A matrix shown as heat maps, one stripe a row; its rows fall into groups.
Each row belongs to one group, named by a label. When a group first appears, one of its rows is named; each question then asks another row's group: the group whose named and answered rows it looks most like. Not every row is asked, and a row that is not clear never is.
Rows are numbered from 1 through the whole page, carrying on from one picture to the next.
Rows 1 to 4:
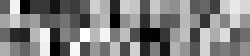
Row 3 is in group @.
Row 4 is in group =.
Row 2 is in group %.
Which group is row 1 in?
%
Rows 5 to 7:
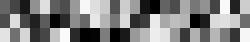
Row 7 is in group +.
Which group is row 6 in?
%
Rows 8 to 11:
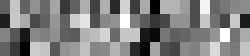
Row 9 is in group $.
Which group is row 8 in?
$
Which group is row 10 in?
@
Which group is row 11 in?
@
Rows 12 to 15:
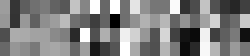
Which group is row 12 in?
=
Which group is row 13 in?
+
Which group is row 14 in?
$
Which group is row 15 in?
$
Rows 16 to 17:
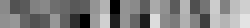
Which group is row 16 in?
%
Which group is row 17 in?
%
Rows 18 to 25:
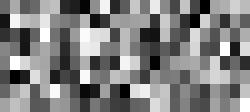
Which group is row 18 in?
%
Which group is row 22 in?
$
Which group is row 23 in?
@
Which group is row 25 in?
+
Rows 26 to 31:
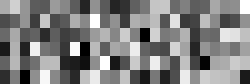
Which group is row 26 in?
+
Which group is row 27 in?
=
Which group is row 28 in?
%
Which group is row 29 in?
=
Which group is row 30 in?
%
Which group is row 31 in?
@
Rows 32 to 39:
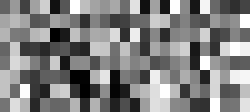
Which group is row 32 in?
=
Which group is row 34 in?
=
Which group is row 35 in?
%
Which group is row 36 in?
$
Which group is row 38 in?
+
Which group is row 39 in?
+
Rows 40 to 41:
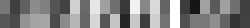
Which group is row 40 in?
=
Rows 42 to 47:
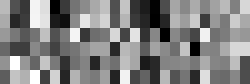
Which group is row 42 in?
@
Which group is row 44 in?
=
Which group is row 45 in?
%
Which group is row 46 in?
$
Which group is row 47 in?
$
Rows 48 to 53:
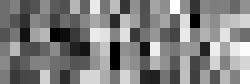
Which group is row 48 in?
=
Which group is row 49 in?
%
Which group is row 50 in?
@
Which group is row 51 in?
%
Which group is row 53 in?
@
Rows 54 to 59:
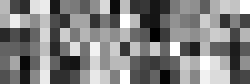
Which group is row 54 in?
@
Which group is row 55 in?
$
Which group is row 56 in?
@
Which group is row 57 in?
=
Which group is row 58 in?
@
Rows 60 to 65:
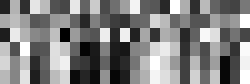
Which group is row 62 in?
$
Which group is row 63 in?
+
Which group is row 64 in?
+
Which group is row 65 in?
+
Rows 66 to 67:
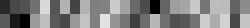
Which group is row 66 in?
@
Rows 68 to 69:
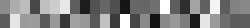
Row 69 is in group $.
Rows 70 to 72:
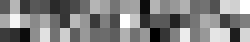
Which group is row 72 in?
@
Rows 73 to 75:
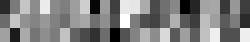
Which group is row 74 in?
$
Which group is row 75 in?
+
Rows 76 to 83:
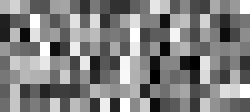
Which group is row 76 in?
+
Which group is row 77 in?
=
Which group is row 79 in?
=
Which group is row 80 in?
$
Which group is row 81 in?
$
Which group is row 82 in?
%
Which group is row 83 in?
$
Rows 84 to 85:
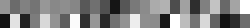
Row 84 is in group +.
